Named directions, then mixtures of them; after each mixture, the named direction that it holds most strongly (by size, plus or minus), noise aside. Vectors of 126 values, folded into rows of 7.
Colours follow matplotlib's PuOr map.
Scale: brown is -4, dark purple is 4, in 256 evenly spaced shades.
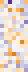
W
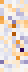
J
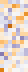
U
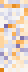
U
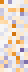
J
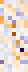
J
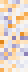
U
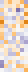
W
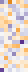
U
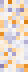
W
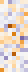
U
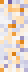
W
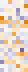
J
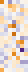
J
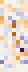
J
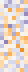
W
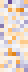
W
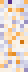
W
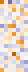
W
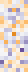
J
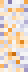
W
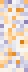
W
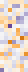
U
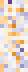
W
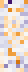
W
